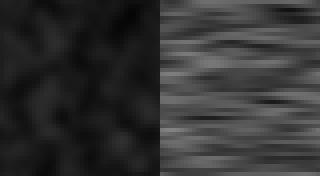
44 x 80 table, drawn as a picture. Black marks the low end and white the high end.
It is made of 1 by 2 panels. Panel 1,1: very low, blotchy, faint in contrast. Panel 1,2: low, streaked across.
